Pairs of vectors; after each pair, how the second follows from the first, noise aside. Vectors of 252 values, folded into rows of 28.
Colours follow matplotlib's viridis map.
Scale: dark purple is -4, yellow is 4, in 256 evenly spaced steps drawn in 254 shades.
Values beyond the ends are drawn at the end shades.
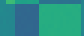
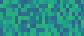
shuffled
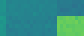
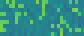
shuffled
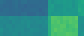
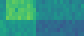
reversed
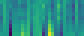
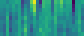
reversed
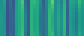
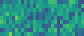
shuffled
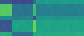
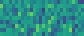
shuffled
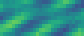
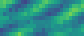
reversed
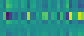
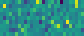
shuffled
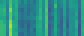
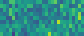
shuffled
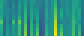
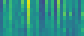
reversed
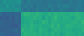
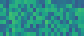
shuffled
